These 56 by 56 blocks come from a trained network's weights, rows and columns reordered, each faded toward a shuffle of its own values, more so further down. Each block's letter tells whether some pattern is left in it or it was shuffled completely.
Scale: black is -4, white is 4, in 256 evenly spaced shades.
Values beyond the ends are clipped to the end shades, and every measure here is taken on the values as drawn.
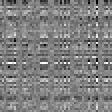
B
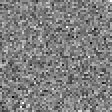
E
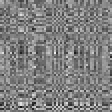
B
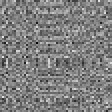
B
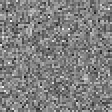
E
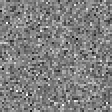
E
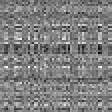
B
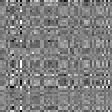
B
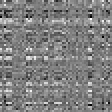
B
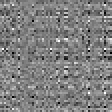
B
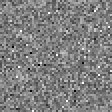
E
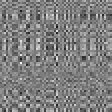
B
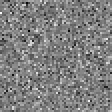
E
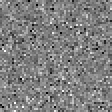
E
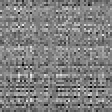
B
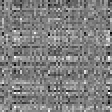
B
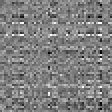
B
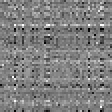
B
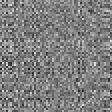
B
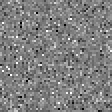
E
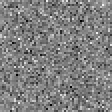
E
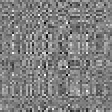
B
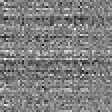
B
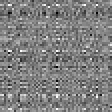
B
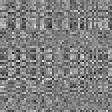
B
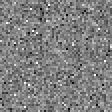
E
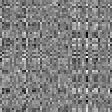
B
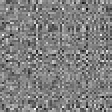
B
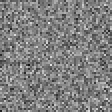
E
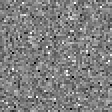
E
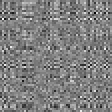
B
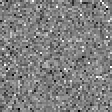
E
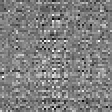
B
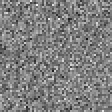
E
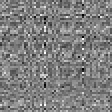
B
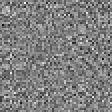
B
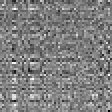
B
